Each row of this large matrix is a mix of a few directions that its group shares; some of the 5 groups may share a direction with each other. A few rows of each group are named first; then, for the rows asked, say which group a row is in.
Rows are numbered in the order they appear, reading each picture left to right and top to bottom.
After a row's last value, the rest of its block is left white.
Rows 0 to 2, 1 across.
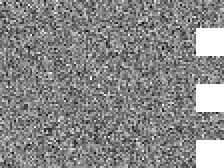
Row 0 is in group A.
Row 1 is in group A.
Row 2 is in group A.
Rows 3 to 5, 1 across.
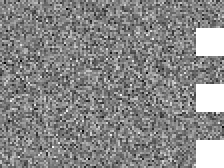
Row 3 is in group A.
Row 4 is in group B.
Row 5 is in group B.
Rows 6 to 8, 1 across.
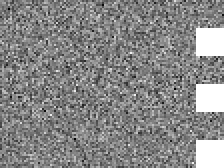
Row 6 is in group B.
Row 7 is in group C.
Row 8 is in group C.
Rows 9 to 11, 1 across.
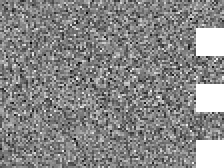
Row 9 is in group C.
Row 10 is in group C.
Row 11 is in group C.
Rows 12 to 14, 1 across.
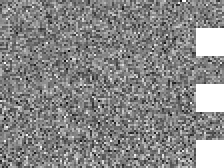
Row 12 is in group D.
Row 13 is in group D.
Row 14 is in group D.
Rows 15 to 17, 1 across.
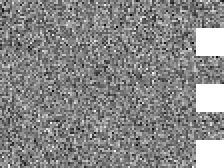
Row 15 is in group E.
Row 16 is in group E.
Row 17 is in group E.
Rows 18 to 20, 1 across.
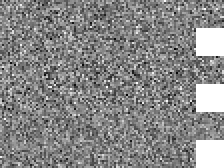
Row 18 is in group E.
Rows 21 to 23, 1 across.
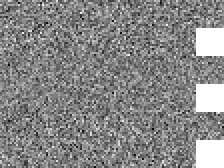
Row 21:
A
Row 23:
B
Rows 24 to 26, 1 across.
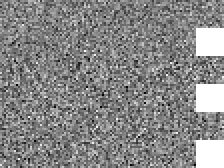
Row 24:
B
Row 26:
A
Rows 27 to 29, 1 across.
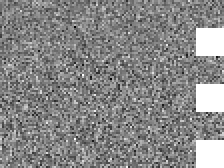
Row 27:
C
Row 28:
B
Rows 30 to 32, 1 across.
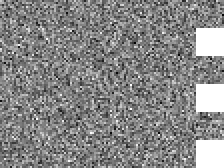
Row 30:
A
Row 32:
C
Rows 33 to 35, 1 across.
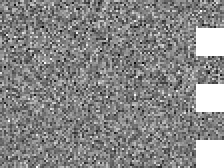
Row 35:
B
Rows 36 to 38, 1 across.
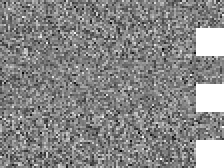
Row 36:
A
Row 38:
B
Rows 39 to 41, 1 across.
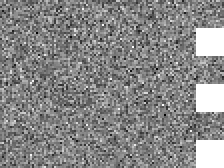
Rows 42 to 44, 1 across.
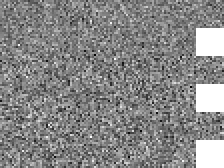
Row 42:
B
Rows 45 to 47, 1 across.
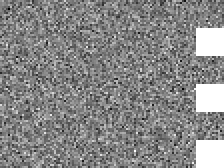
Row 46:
A
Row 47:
C
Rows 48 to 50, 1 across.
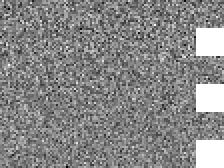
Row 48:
D
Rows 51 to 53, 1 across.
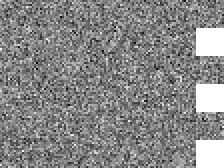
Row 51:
A
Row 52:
C
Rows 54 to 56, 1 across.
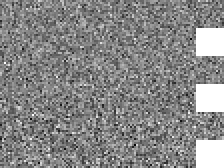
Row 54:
C
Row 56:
C
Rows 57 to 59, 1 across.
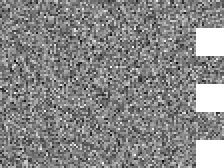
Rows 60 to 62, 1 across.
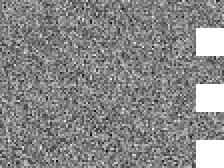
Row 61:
B
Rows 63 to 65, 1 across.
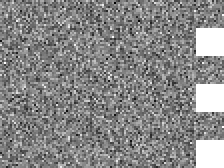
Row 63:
D
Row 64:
B
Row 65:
D
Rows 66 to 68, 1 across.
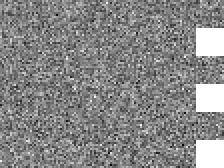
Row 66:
C
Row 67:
A
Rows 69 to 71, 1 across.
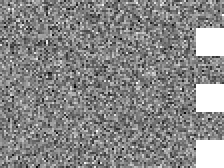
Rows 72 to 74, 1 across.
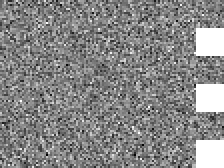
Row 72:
A
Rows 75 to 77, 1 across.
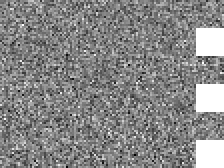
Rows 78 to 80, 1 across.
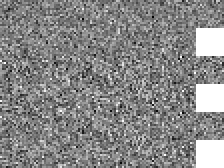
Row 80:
D
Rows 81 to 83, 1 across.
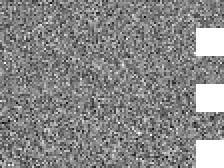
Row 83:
A
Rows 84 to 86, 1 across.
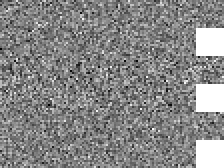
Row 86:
E
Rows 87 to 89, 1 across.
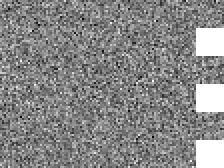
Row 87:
A
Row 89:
A
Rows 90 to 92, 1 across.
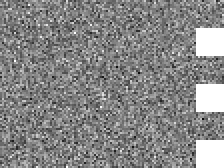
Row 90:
E
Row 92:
B
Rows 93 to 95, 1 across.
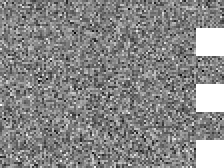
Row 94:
A
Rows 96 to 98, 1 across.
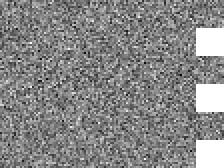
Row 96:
C
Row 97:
A
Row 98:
C
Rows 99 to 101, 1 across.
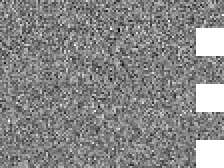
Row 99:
D
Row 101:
B
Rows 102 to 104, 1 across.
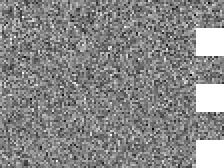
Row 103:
C
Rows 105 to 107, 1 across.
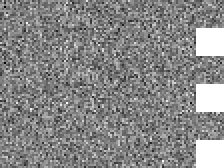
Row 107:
A
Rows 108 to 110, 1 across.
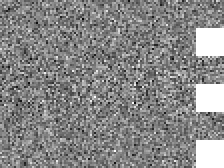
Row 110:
E
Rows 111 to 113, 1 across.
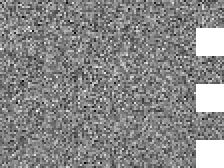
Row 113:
B
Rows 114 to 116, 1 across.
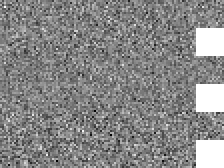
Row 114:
B
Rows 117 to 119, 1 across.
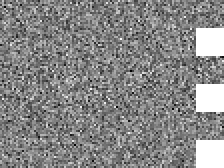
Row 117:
B
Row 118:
E
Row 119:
E
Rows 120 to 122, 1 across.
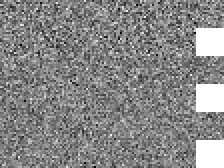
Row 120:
A
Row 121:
C
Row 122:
B
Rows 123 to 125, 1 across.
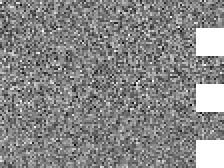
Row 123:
A
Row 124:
A
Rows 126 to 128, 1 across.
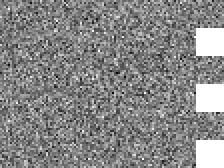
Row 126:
B
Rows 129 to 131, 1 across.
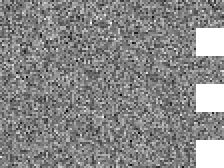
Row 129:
E
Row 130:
B
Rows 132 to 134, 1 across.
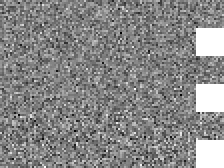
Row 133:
C
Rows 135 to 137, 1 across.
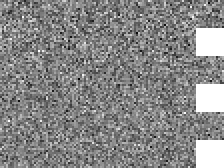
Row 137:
D
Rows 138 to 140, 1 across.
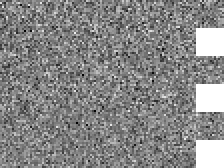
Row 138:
A
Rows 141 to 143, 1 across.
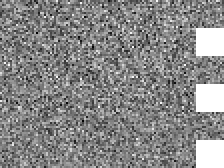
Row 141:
E
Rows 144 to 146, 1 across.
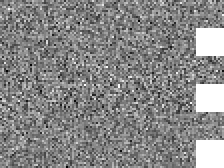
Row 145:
D
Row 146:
B
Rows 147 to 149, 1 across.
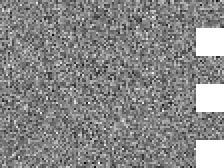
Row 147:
E
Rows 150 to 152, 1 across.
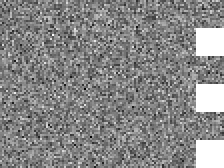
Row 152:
E
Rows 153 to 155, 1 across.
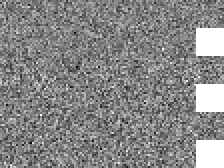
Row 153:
A
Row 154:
C
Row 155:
A
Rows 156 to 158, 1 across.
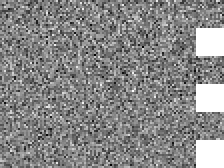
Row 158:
A
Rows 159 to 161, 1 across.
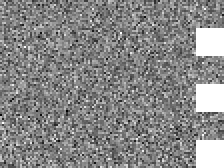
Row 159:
A
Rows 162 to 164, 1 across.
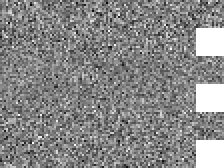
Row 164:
A
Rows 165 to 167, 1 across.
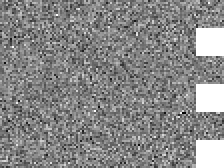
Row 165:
C
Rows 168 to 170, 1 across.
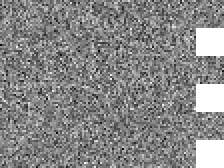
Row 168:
D
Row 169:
A
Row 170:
B
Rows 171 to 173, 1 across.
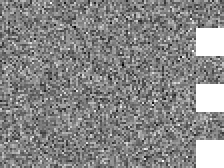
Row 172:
D
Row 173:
C
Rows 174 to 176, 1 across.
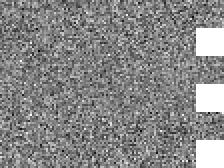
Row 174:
C
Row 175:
E
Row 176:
E
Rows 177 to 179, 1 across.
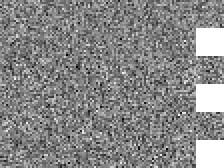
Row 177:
B
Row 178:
C
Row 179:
D
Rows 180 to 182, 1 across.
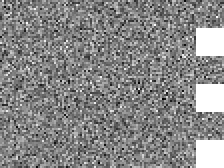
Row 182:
B
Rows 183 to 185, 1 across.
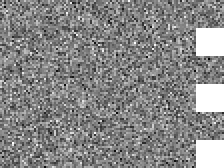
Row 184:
C
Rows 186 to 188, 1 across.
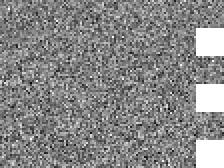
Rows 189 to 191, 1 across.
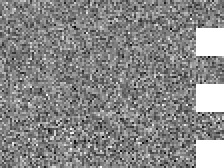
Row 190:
E
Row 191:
E
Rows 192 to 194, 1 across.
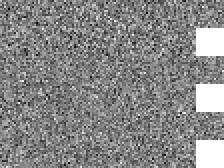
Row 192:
B
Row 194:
D
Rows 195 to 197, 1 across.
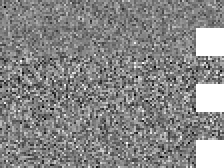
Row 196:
C
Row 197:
C
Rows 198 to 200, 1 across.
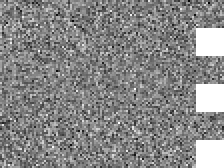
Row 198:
C
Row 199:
C
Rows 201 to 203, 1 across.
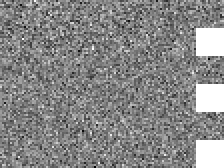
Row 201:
E
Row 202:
C
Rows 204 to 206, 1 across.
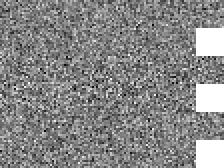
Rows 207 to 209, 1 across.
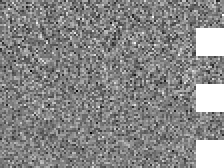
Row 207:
A
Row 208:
C
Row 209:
C
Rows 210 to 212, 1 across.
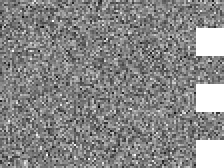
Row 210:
C
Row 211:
B
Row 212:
B
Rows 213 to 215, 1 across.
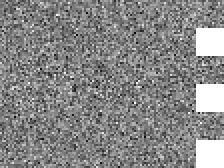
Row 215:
C
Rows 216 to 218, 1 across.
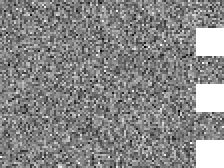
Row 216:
C
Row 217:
B
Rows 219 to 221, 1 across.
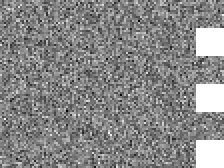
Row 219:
B
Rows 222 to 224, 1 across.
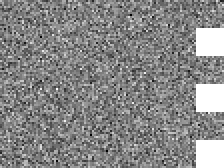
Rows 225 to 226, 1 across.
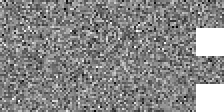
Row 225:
E
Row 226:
B
